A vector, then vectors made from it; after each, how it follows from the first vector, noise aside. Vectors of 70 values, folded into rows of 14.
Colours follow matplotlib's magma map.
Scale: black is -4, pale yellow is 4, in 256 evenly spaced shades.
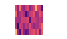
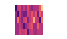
wrapped around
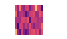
copied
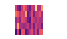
sign-scrambled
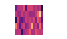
wrapped around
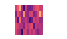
wrapped around
